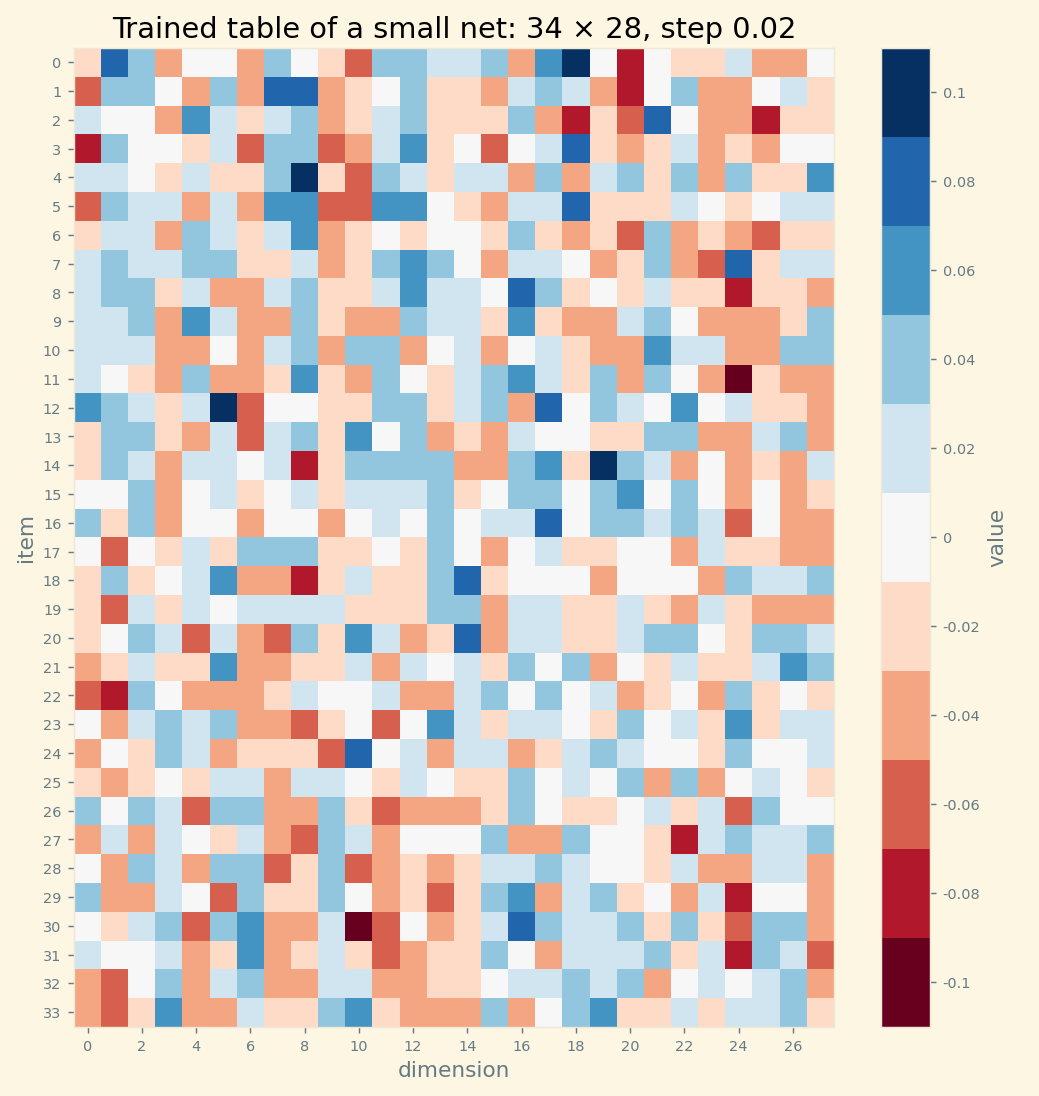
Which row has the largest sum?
12
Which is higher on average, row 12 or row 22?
row 12
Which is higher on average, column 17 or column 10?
column 17
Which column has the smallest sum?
24
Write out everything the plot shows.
Title: Trained table of a small net: 34 × 28, step 0.02
x-axis: dimension, ticks 0 2 4 6 8 10 12 14 16 18 20 22 24 26
y-axis: item, ticks 0 1 2 3 4 5 6 7 8 9 10 11 12 13 14 15 16 17 18 19 20 21 22 23 24 25 26 27 28 29 30 31 32 33 (0 at the top)
Colour bar: value, ticks -0.1 -0.08 -0.06 -0.04 -0.02 0 0.02 0.04 0.06 0.08 0.1
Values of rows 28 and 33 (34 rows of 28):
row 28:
0 -0.04 0.04 0.02 -0.04 0.04 0.04 -0.06 -0.02 0.04 -0.06 -0.04 -0.02 -0.04 -0.02 0.02 0.02 0.04 0.02 0 0 -0.02 0.02 -0.04 -0.04 0.02 0.02 -0.04
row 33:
-0.04 -0.06 -0.02 0.06 -0.04 -0.04 0.02 -0.02 -0.02 0.04 0.06 -0.02 -0.04 -0.04 -0.04 0.04 -0.04 0 0.04 0.06 -0.02 -0.02 0.02 -0.02 0.02 0.02 0.04 -0.02
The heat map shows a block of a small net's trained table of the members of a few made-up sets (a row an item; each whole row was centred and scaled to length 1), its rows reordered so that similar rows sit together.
